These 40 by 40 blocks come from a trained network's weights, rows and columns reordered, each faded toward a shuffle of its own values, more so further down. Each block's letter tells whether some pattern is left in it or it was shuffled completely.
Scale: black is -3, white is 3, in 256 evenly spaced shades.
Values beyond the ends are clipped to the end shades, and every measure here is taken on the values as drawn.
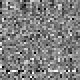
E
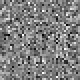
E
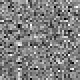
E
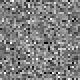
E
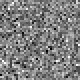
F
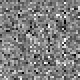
E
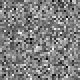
E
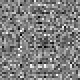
E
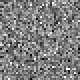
F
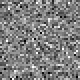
F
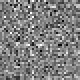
E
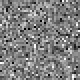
F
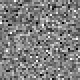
F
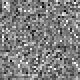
F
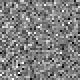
F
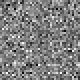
E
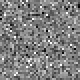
F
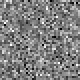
F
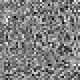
E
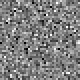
F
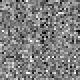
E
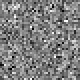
E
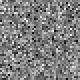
F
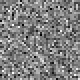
F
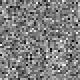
F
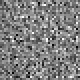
E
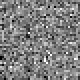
E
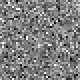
F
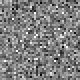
F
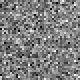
F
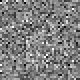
E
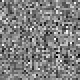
E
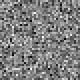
F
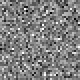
F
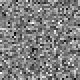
F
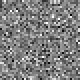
E
